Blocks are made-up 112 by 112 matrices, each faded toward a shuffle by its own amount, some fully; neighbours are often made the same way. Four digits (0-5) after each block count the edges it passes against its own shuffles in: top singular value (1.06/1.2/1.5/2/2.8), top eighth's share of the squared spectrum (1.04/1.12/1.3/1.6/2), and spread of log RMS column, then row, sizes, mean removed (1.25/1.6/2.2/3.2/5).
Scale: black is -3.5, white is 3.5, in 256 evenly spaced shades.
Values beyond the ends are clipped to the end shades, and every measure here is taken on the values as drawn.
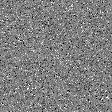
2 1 0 0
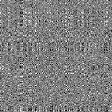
5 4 3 3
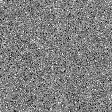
0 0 0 0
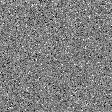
0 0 0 0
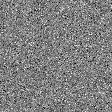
0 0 0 0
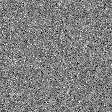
0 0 0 0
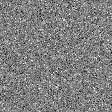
0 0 0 0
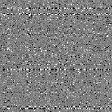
5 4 2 3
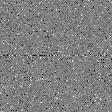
3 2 0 1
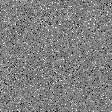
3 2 0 1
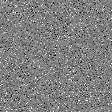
2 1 0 0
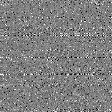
4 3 1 3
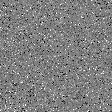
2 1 0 0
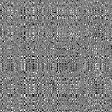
5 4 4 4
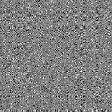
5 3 3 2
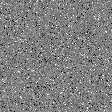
2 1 0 0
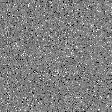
3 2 1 0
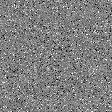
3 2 0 0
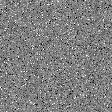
3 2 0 0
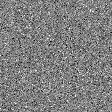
2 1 0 0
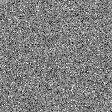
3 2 0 0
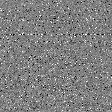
2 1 0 2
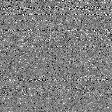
2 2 0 3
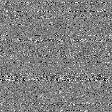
2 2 0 4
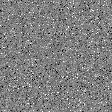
1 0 0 1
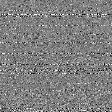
2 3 0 4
